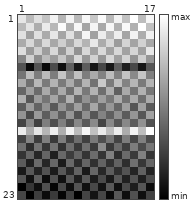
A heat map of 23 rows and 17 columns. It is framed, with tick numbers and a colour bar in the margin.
The field climbs toward the top. On average the colour sits 50% of the way up the scale. Rows 7 and 15 differ from the rows beside them.
